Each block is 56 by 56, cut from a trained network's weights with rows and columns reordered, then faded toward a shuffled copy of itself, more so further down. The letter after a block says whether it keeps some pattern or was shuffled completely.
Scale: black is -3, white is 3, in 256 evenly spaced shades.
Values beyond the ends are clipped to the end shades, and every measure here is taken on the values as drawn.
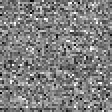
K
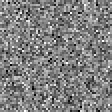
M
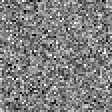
M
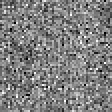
K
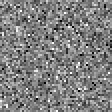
M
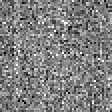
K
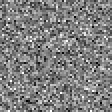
M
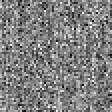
K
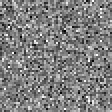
M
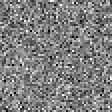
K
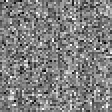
K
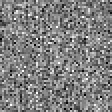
K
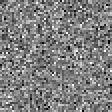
M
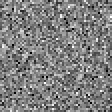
M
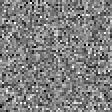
M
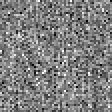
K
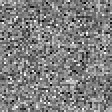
M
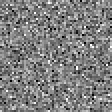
M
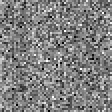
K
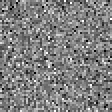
M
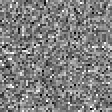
M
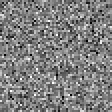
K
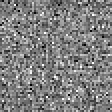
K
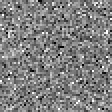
M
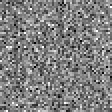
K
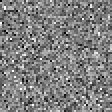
M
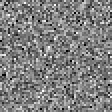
M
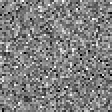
M
